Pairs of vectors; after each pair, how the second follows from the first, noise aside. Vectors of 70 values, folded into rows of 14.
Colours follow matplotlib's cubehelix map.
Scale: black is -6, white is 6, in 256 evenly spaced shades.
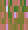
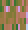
wrapped around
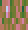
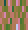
wrapped around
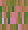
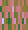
sign-scrambled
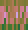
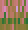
wrapped around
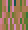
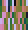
scaled up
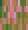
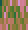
sign-scrambled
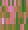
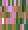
scaled up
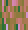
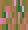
wrapped around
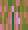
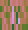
sign-scrambled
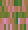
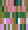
scaled up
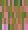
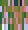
scaled up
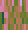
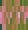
wrapped around
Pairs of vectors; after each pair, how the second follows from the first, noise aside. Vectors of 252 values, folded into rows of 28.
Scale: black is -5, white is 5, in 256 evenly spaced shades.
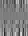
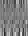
copied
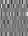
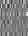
copied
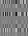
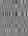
shrunk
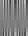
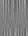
shrunk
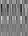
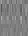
shrunk
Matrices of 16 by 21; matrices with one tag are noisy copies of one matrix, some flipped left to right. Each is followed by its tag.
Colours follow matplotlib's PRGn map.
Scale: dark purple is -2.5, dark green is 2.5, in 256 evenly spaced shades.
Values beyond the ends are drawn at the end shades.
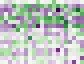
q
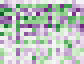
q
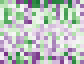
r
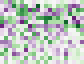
q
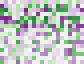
q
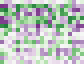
q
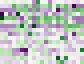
q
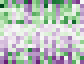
r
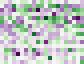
q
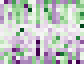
r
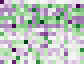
q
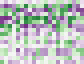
q
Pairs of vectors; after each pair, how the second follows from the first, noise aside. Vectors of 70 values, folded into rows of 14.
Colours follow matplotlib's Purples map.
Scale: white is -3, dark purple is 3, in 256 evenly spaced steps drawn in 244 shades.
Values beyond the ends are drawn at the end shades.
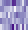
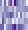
reversed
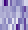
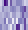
copied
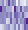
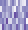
sign-scrambled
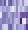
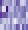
reversed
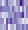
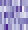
reversed
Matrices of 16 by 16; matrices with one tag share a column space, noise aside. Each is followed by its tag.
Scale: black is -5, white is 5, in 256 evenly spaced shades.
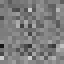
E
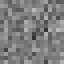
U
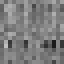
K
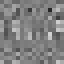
U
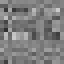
U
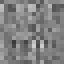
K
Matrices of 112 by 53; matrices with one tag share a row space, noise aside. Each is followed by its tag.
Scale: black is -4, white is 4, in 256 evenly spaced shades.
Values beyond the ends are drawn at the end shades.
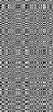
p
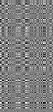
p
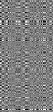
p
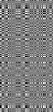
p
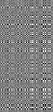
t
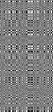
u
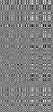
t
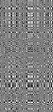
u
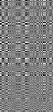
p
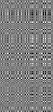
t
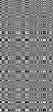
p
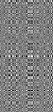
u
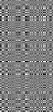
p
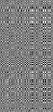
t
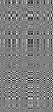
u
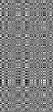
p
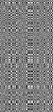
u
